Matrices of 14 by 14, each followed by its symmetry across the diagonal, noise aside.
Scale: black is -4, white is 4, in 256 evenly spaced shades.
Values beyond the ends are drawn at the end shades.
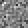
symmetric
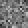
symmetric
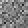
symmetric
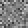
antisymmetric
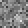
symmetric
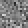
antisymmetric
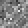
symmetric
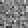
antisymmetric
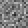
symmetric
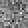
antisymmetric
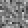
antisymmetric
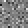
antisymmetric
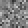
antisymmetric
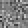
antisymmetric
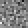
antisymmetric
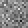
symmetric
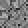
symmetric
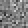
antisymmetric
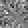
antisymmetric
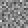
symmetric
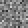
antisymmetric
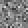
antisymmetric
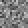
antisymmetric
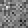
symmetric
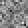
symmetric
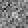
symmetric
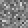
symmetric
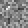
symmetric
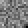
symmetric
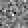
antisymmetric
